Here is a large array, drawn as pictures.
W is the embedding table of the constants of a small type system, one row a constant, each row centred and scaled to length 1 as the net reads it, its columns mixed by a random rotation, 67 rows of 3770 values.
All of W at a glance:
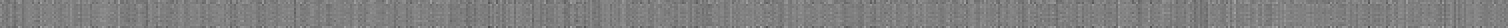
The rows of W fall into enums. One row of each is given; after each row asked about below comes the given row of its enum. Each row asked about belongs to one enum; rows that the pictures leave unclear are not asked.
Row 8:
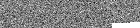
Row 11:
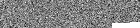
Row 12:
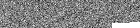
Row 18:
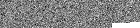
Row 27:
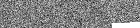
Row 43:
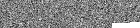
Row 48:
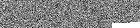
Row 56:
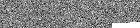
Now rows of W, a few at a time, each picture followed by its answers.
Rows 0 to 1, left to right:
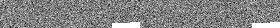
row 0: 11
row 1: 8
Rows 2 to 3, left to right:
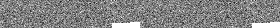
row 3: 8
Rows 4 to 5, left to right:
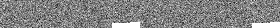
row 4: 48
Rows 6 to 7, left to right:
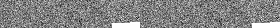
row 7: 27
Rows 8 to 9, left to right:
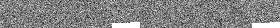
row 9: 27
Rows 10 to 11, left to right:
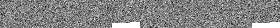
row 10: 18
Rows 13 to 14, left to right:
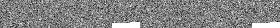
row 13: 43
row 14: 56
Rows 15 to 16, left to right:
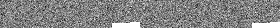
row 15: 18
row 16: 48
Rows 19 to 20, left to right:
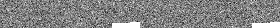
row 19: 56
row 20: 8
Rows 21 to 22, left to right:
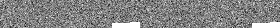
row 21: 11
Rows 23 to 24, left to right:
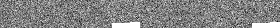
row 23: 27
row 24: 56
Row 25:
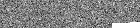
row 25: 56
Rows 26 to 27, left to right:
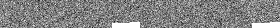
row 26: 12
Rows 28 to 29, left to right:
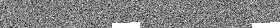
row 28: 11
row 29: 8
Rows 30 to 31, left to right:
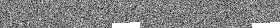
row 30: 43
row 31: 8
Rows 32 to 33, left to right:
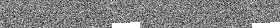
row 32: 8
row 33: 8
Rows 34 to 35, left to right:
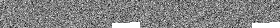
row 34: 11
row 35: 12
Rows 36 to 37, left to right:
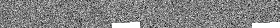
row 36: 27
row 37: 11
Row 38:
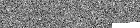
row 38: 56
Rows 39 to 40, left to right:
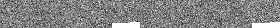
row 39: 56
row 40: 27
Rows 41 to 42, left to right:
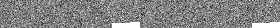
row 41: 27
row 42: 18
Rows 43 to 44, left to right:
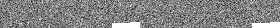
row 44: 8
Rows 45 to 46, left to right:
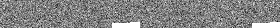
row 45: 48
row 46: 56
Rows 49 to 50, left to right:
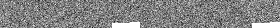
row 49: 12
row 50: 27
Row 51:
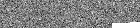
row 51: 56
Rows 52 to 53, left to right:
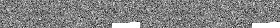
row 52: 56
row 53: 56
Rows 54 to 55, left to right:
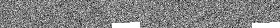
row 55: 12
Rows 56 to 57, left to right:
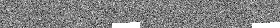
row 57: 8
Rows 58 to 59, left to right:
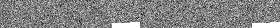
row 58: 27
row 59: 18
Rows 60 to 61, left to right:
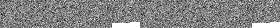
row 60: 18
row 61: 18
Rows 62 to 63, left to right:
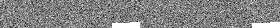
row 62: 11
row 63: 8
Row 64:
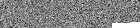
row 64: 11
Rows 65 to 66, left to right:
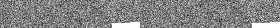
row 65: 27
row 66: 27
